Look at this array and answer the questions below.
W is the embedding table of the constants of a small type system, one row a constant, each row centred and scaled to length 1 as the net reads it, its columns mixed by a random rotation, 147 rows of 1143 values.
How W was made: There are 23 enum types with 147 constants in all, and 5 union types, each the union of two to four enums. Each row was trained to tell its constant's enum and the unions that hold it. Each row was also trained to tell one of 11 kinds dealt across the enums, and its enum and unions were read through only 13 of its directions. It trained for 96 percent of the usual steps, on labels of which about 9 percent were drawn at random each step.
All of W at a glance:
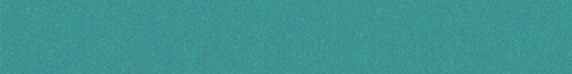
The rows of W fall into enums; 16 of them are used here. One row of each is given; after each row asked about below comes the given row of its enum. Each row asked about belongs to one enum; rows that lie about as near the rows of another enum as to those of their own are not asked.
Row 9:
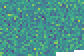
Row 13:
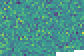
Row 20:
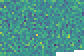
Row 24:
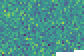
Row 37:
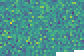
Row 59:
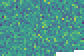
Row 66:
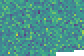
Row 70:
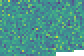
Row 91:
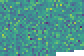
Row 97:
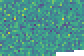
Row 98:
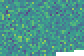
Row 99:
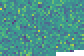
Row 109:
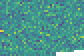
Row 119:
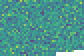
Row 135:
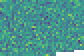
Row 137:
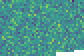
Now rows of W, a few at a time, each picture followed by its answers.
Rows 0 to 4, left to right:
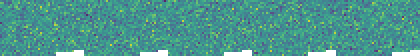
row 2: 70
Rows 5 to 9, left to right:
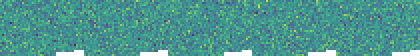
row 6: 24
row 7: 135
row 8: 37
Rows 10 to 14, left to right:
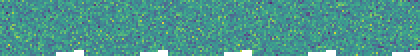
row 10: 59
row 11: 119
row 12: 119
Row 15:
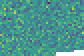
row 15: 13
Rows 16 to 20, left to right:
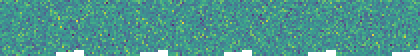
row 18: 97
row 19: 135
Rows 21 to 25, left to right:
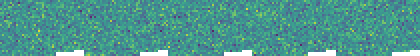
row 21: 37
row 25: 119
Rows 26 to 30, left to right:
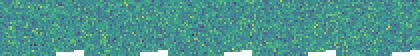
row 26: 109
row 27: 99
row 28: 98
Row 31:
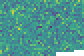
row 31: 13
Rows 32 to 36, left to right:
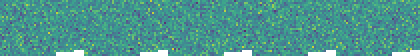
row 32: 9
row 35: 37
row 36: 37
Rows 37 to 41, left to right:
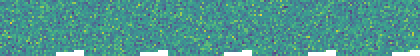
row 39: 24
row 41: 20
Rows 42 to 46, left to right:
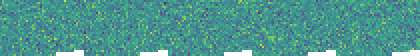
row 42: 99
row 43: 137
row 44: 135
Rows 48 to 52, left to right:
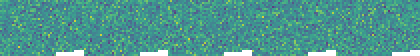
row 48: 70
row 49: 99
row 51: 24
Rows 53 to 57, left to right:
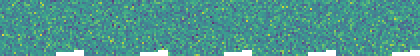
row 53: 37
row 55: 9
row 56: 99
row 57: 137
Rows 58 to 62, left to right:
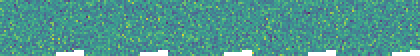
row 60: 119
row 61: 13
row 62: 99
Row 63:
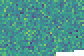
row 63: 70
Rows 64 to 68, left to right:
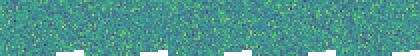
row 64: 99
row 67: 109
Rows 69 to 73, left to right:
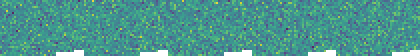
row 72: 20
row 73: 9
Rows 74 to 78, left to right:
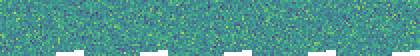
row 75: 109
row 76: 97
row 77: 137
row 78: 119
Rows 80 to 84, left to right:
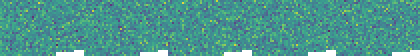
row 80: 99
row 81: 98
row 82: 137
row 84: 37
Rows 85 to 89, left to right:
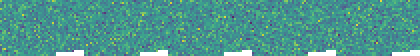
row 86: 9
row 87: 59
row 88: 24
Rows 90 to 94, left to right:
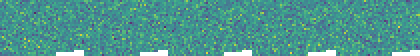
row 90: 137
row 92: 70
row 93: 70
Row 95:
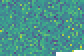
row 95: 20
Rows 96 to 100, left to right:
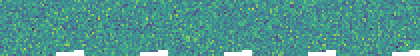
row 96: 59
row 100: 20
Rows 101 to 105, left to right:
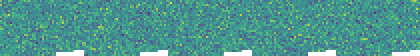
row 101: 59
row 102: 13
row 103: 70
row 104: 109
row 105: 59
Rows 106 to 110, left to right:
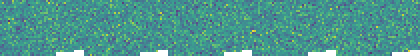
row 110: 20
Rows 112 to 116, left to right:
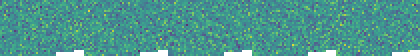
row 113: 97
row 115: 20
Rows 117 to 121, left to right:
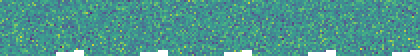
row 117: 97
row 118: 9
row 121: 59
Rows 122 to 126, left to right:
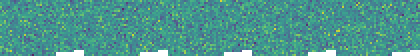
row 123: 70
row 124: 24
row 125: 97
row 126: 66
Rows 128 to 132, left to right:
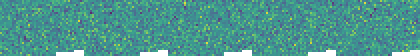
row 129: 98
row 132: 119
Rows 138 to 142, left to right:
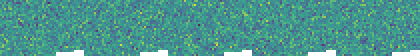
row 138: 13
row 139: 135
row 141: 137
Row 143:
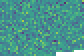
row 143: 135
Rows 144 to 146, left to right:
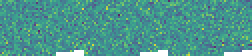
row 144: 59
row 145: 20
